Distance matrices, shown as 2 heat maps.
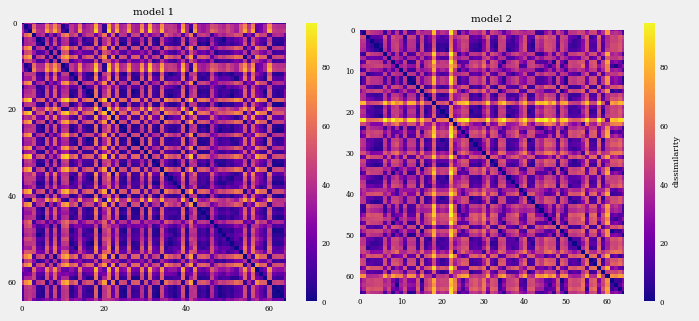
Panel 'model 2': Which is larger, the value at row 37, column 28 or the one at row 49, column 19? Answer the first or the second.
the second
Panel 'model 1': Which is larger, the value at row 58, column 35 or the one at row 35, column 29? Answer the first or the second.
the second
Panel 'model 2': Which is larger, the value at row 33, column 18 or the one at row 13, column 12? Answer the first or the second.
the first
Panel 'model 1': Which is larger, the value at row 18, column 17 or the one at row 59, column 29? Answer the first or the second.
the first
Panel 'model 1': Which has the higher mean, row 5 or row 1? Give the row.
1
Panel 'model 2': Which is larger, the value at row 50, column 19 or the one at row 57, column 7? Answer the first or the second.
the first
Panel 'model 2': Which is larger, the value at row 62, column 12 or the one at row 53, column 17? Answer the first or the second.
the first
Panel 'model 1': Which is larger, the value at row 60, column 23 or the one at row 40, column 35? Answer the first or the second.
the second
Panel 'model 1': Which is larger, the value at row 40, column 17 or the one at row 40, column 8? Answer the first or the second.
the second
